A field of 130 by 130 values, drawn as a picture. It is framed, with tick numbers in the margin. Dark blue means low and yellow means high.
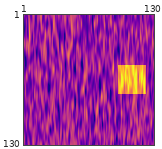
The ninth with the highest average is the middle right. In the middle right lies a patch that is higher than the rest. The values are skewed, with a long tail toward high values.
